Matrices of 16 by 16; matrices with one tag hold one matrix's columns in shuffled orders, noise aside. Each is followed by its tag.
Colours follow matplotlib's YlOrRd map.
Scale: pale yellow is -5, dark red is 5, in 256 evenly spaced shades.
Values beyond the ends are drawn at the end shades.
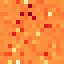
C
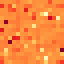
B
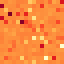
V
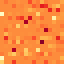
B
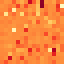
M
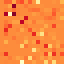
C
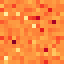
B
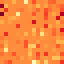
C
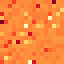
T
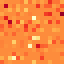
V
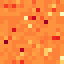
B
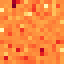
M
